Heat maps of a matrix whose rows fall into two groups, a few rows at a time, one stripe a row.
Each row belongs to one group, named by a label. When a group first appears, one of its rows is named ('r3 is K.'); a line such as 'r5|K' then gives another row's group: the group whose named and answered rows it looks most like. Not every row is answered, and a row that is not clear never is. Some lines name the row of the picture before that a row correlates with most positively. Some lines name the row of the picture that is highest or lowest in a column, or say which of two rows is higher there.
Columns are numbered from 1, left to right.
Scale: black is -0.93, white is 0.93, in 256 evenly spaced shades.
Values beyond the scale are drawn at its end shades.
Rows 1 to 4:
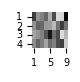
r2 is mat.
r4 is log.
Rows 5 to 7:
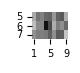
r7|log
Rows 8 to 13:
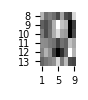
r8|log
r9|mat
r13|mat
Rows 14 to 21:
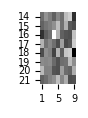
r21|mat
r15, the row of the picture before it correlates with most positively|13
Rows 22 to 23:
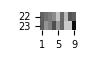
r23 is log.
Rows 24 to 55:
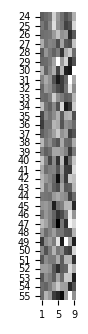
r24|log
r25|log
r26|mat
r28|mat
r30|log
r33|log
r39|mat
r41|log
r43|log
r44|mat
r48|log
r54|mat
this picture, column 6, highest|34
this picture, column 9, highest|30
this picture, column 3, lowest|40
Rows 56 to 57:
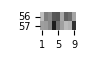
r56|log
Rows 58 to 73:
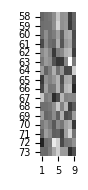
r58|mat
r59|mat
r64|log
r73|mat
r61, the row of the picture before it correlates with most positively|57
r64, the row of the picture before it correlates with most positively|56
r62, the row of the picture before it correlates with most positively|57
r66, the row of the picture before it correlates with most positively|57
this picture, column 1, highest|67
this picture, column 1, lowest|72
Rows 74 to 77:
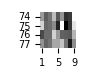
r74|log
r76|log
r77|mat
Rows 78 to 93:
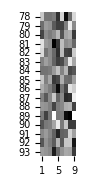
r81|log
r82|log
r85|log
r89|log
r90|mat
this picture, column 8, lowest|89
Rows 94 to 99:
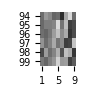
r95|mat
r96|mat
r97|log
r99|mat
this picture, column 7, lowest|97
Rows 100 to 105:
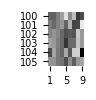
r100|mat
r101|log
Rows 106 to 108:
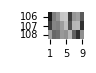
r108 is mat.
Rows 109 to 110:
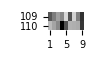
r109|mat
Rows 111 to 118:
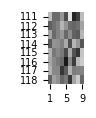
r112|log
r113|log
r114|mat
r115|log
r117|log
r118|mat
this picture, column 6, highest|111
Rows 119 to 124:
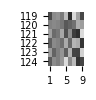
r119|mat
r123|log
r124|mat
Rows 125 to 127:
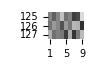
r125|log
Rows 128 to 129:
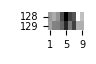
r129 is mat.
